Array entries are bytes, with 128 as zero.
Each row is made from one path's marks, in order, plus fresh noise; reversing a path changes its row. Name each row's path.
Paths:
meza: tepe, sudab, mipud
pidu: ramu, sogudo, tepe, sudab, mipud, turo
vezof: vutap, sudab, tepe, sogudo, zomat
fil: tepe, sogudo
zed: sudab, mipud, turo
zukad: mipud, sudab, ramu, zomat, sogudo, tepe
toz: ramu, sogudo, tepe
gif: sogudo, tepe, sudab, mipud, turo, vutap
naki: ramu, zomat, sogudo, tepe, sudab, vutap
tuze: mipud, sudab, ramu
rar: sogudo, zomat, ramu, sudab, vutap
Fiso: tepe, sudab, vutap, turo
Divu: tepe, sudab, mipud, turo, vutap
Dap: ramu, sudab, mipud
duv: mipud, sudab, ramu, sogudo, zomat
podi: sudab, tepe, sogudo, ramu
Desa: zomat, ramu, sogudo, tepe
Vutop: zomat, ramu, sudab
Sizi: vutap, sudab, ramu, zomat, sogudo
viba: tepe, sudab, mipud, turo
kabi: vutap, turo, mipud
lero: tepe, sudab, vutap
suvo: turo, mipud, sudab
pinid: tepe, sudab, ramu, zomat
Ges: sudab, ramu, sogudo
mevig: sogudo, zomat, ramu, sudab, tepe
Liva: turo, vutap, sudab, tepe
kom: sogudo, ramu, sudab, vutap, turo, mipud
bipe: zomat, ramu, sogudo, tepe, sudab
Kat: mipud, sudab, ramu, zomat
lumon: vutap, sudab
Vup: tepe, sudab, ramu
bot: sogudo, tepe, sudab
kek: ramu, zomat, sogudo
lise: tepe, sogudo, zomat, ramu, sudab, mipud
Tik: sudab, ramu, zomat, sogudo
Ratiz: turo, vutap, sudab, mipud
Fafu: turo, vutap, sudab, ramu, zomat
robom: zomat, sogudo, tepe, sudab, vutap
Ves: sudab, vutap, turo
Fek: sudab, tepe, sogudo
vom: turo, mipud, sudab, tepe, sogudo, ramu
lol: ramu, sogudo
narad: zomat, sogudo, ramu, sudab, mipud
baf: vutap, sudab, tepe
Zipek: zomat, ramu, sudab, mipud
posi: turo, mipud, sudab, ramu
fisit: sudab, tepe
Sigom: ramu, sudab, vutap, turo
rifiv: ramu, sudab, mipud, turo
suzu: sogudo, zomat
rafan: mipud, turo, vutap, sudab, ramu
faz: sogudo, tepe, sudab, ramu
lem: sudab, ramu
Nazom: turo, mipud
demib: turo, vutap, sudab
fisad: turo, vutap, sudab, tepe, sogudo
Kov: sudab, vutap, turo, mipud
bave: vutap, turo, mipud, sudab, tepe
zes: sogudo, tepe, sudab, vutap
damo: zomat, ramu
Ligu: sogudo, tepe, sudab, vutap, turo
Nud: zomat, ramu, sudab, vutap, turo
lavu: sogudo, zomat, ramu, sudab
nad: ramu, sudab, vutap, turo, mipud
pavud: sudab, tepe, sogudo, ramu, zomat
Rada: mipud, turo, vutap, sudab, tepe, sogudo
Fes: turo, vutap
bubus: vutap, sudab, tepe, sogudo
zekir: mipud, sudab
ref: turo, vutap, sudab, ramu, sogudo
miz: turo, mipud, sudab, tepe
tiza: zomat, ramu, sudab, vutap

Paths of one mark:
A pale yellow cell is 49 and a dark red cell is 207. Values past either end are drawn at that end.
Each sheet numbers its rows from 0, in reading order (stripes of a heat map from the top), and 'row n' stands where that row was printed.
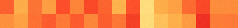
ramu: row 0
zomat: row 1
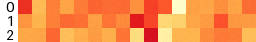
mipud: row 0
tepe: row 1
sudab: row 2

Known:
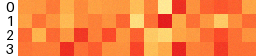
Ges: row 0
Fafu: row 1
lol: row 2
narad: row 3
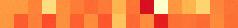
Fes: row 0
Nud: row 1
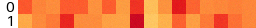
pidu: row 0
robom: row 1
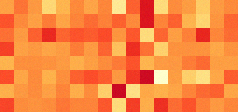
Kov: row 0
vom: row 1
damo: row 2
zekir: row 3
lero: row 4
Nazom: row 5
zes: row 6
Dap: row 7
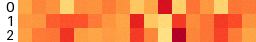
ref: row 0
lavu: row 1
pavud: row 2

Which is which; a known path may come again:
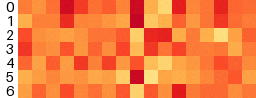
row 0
Desa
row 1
robom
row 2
posi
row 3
Kat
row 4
lol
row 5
zes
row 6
Nud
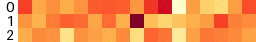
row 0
Nazom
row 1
fil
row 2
lumon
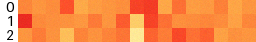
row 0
meza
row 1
tuze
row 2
Sigom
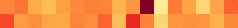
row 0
bave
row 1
zekir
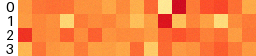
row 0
Tik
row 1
ref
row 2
duv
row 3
vezof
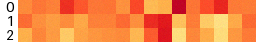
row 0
naki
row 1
miz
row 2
Liva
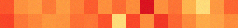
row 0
vom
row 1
rifiv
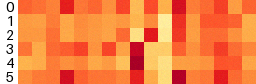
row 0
Zipek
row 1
Ges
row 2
lem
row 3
toz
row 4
bot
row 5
bipe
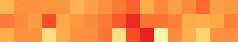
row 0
lero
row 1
viba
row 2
demib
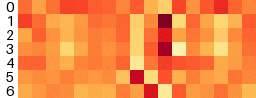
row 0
kek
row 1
rafan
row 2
Fafu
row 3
Ratiz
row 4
nad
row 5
gif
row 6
fisit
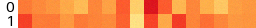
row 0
zed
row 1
Dap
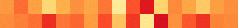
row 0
Kov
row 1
Vutop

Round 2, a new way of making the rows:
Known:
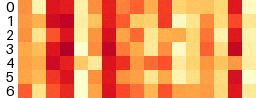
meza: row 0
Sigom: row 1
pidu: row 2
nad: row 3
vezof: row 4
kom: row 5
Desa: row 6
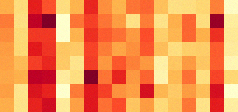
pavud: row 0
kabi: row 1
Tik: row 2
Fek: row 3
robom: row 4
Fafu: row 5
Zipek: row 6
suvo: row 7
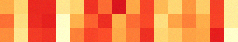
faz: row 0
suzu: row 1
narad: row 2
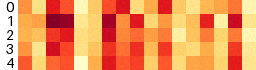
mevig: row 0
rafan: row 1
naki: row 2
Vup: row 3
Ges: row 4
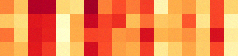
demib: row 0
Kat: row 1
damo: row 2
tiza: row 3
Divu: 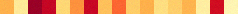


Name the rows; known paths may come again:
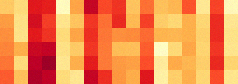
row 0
Kat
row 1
Vup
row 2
fil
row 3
Ves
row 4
Fes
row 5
baf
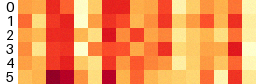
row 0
rar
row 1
kek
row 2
zes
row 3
narad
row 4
robom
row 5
Rada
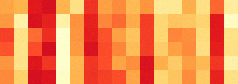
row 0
Ligu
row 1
meza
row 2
lol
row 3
toz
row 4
Vutop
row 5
lem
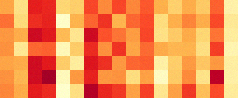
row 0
bot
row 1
suzu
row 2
bubus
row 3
bipe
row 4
vezof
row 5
Kov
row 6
Sizi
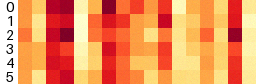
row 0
Ratiz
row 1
Dap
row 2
kabi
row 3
tiza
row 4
Nud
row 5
miz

